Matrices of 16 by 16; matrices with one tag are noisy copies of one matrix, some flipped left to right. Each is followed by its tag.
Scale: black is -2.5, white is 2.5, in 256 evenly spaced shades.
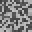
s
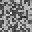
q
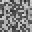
q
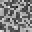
s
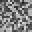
s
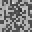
q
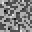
s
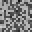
q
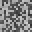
q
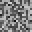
q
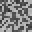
s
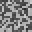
s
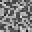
s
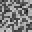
s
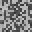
q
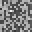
q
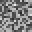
s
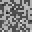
q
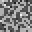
s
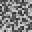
s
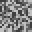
s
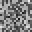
q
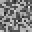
s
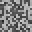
q
